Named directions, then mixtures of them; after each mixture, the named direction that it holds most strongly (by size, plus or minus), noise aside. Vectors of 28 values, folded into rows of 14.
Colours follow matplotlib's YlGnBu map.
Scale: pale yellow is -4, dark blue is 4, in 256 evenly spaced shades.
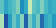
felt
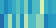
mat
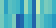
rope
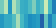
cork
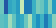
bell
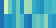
bell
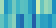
rope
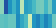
bell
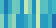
rope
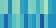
cork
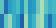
mat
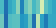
felt
